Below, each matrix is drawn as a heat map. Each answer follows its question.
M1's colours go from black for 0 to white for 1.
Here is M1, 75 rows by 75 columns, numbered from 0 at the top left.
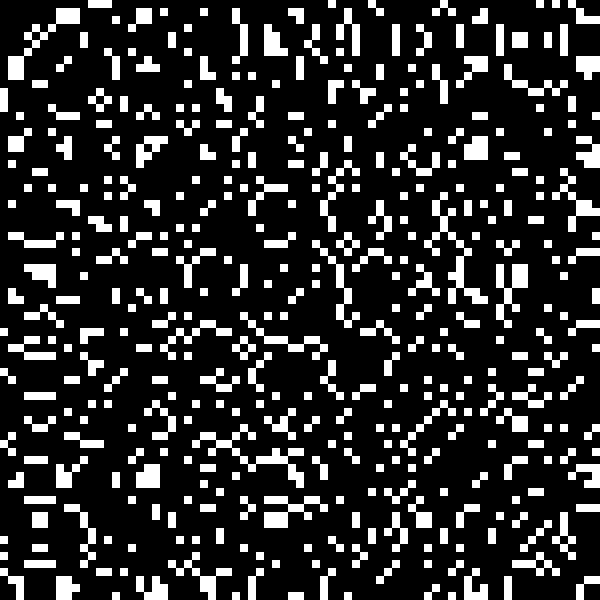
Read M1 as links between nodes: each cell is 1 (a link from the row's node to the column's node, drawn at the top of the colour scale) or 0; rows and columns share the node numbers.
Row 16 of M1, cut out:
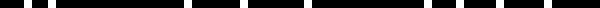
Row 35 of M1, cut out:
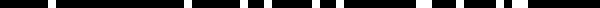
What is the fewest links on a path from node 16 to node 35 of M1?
2
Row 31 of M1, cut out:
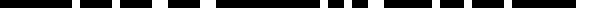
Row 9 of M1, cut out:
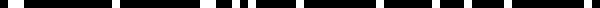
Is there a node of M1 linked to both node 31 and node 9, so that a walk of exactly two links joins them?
yes
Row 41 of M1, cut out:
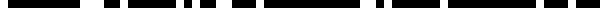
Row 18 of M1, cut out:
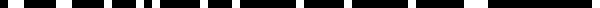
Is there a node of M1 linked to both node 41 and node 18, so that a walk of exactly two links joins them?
no
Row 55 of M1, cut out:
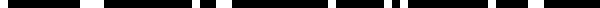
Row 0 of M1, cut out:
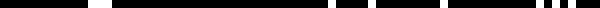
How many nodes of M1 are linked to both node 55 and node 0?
4
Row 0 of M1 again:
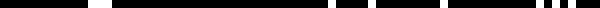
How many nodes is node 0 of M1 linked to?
9
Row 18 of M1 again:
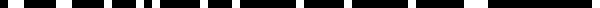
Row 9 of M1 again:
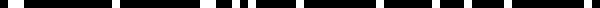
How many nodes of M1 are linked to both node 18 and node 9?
6
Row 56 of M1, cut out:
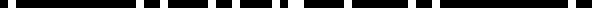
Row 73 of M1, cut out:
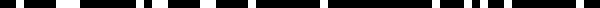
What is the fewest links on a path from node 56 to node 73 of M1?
2
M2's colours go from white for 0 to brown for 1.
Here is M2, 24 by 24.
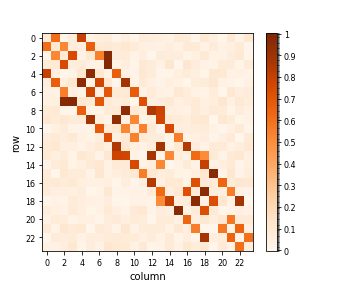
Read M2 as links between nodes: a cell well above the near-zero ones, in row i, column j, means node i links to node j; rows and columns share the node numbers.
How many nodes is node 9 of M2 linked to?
4
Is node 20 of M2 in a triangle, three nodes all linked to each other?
no
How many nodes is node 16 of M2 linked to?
3
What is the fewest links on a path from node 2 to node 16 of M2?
6
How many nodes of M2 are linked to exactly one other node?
1
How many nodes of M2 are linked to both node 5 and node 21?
0
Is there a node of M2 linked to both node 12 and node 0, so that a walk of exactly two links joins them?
no
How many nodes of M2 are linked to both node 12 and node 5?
0
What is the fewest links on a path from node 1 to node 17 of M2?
4
